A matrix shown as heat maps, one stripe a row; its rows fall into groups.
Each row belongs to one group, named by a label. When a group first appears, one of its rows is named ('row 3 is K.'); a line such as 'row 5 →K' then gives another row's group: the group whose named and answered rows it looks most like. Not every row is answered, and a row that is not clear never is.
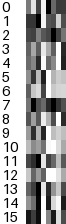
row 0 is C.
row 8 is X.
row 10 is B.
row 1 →X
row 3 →X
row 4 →X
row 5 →B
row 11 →X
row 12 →B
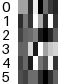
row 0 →C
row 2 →C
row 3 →B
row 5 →C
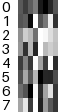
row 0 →C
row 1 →X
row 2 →B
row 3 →B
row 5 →C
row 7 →C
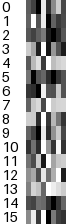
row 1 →C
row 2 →C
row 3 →C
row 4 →B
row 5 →C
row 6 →X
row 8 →C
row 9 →X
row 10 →X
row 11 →B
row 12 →X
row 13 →B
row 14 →C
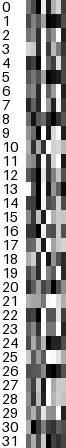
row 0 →X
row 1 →C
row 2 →X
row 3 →C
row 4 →X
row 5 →C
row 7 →X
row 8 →C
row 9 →X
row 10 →B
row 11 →X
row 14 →X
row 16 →X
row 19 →X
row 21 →B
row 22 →X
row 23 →X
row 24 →C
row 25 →B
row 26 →C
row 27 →B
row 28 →B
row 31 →C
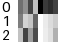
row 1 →B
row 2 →B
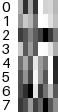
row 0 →B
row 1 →B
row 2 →C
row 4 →X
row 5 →X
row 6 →X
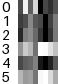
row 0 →C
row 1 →C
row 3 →B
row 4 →C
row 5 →B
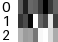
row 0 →C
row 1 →X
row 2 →B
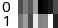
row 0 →C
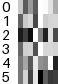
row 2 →X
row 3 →B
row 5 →C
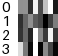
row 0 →X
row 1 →C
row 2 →X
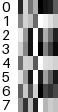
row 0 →C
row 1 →B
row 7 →B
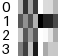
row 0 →B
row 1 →C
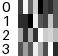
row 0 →C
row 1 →X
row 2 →B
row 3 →X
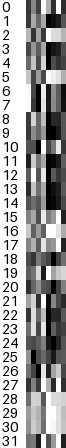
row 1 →C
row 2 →B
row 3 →C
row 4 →C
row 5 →B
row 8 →C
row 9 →C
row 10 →X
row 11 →C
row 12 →C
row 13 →C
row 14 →C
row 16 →B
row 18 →C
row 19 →B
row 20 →C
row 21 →C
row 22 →C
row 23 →C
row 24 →C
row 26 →X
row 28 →B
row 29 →B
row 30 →B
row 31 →X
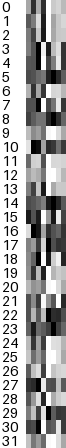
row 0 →B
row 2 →B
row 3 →X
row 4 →X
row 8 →C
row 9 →B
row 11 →B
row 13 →B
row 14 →C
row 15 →X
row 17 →C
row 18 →X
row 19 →B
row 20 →B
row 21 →X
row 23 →C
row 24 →B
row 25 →B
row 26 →B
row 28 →B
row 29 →C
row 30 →X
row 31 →B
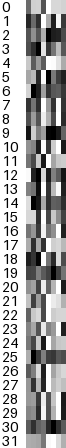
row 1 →X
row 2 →C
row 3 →X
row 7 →X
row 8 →X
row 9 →C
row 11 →B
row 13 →X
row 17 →B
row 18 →X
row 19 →C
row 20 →X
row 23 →X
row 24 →B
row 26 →B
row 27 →B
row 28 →X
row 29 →X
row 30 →C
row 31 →B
